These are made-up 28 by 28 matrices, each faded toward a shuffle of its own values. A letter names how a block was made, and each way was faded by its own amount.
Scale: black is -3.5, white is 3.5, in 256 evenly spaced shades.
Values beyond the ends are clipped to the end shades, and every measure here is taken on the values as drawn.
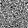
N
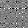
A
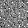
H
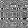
A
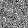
H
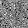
H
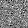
N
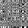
A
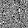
H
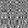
A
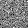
N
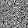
H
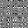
A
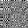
A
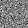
N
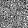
N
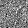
N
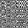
A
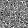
N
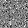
H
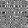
A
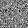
N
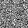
N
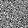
H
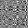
A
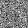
N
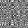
A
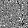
H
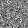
N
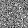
N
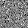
N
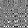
A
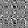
A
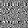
A
